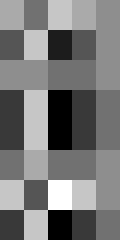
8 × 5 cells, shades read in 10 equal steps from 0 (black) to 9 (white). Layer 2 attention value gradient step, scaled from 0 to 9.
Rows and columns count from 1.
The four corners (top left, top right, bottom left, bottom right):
6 5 2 4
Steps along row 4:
up down up up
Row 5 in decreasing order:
7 4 2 2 0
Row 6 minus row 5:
2 -1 4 2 1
